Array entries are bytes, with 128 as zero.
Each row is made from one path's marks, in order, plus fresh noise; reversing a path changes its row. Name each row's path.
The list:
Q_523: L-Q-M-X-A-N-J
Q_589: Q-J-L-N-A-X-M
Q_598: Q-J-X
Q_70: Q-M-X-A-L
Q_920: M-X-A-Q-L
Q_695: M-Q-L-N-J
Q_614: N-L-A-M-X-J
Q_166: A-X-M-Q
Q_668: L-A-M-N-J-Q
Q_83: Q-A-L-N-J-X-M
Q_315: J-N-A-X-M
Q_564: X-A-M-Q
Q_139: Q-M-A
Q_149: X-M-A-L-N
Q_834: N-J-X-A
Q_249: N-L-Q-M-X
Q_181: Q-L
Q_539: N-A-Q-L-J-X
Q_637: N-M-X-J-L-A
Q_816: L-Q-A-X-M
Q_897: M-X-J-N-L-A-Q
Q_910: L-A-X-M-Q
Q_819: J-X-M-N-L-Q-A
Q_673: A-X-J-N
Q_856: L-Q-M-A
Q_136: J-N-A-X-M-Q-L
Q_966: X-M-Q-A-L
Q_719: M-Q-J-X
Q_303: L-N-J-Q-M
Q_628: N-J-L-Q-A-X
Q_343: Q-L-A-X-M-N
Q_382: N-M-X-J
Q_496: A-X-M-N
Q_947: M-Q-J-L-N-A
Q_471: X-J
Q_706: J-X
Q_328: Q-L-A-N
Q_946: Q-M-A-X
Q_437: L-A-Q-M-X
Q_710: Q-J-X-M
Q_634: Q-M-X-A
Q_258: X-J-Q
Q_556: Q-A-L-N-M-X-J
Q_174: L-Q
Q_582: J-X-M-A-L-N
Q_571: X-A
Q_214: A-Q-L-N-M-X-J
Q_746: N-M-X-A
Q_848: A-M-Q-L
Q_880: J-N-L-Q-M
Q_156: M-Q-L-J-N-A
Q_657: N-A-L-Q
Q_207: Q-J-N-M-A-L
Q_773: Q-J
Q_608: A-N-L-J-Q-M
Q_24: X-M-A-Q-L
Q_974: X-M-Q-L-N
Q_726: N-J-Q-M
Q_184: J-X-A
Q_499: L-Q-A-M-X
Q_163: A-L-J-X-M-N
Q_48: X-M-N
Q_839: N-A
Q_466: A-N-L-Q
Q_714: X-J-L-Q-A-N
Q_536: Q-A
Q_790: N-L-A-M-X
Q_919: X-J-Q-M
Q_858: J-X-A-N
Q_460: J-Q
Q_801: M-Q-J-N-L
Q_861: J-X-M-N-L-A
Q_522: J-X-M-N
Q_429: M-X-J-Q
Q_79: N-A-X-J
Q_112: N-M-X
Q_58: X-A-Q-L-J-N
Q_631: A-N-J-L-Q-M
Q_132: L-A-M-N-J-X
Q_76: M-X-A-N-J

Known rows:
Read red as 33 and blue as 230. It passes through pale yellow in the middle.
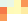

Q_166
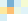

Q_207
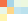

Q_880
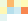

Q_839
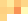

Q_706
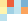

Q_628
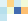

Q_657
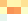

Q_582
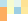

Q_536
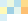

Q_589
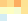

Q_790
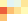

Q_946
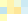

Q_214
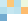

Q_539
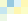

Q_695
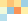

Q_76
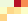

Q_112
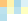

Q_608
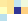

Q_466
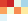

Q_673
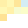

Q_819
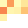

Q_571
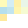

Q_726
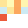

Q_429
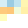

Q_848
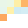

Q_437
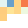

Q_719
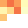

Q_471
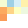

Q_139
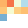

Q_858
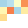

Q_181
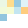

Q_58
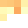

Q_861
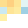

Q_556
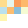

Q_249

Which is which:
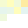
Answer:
Q_83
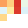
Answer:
Q_382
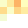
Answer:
Q_746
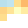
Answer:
Q_598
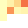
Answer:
Q_149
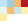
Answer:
Q_974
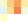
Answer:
Q_163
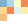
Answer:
Q_24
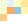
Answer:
Q_174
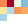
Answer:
Q_79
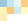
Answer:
Q_920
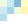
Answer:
Q_156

